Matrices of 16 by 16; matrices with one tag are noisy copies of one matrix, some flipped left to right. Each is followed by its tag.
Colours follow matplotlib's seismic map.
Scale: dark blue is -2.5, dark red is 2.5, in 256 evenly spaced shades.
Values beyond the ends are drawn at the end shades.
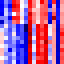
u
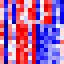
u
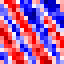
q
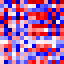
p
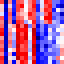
u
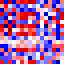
p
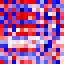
p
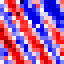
q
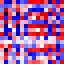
p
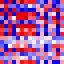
p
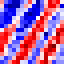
q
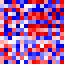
p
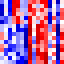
u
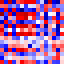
p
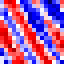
q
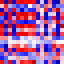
p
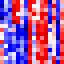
u
